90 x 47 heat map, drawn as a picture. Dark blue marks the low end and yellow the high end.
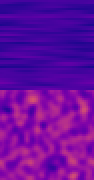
It is made of 2 by 1 panels. Panel 1,1: very low, streaked across, faint in contrast. Panel 2,1: low, blotchy.
